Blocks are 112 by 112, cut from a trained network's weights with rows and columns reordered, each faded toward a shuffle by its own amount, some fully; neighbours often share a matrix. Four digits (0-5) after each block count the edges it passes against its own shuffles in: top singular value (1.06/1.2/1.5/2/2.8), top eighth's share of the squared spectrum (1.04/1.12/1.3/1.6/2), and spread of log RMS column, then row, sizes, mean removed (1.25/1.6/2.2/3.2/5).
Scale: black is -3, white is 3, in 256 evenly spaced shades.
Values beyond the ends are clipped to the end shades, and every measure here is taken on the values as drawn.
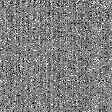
3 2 0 2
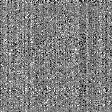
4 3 0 3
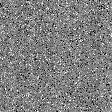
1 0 0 0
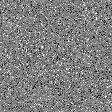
0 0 0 0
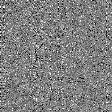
2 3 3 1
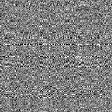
4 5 2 4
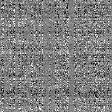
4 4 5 1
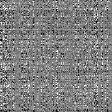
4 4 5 1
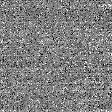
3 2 2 0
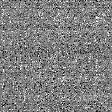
2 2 3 0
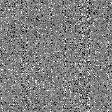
2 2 3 0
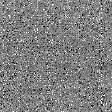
2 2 2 0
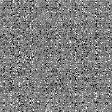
3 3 3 0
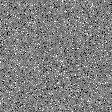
0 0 0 0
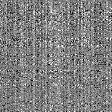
4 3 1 4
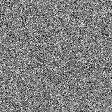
0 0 0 0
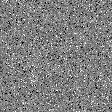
0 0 0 0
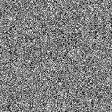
3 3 1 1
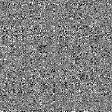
3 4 3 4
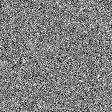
1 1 0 0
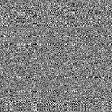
4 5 2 4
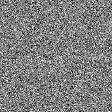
2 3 2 0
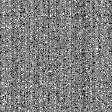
3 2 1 3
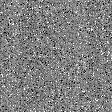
1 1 0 0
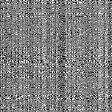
4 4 1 4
